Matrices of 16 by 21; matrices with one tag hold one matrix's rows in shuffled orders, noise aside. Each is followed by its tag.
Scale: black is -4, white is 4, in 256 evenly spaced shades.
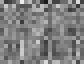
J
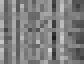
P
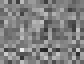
J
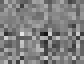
J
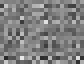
J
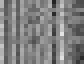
P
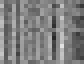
P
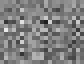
J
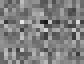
J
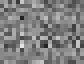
J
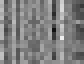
P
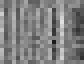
P
